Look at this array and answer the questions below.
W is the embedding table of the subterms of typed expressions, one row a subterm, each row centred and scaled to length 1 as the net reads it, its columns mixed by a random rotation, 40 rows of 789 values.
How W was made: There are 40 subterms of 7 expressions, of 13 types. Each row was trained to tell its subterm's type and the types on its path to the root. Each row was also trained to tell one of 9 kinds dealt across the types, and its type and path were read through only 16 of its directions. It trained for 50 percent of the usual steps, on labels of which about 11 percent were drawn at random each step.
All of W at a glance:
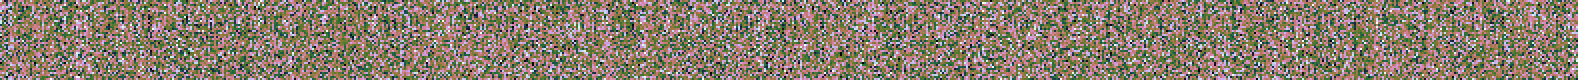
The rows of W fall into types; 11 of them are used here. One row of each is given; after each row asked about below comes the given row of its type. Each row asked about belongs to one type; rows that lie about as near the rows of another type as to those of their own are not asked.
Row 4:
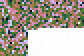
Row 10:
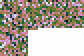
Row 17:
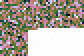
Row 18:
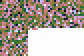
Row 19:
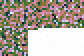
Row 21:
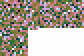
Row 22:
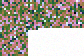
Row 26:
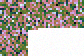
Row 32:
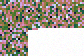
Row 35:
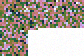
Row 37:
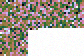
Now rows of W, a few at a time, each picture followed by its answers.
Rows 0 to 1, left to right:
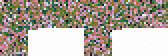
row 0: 10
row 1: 22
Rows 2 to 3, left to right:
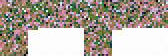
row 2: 26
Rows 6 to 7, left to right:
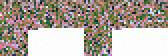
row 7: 18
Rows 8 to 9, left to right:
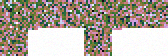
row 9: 35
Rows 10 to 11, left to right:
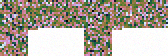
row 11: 35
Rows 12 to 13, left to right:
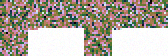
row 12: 32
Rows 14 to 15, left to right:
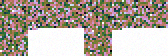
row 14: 32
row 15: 35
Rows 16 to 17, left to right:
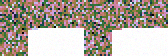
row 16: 32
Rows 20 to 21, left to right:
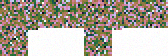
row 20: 22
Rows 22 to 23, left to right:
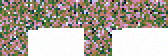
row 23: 26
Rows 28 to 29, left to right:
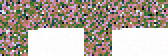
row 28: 19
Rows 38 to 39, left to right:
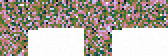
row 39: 26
